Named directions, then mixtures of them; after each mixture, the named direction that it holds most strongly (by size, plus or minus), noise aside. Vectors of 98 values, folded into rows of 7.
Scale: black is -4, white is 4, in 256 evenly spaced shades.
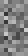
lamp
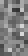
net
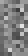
net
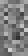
lamp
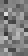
lamp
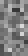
net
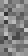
lamp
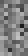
net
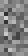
lamp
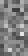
net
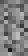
lamp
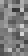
net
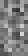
net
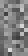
net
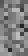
net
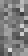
net
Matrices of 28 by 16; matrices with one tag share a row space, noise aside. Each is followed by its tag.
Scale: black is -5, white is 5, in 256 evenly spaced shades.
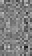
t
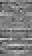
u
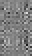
t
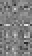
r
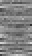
u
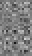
r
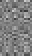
r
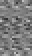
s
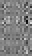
t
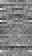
u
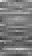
u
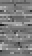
u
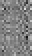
t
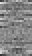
u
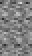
s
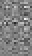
r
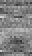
u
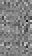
t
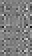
t
